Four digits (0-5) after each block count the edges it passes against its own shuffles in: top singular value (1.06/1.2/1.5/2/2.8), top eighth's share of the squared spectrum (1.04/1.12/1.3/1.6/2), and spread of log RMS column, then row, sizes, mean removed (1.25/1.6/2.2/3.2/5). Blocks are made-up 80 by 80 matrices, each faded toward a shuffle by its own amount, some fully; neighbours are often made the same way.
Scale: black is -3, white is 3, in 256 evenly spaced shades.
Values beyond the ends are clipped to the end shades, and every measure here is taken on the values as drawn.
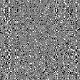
4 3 3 2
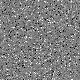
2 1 0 0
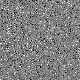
3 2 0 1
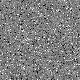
2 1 0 0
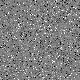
0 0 0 0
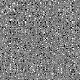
4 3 2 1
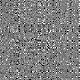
4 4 3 2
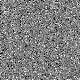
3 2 0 0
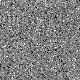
3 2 0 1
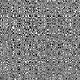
5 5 3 3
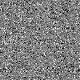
0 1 0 2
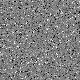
1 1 0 0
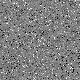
0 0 0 0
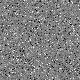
0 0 0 0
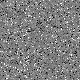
2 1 0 0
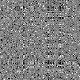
4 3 2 2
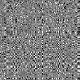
5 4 3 3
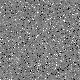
0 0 0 0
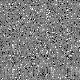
3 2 1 0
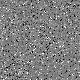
2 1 0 0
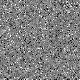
3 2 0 1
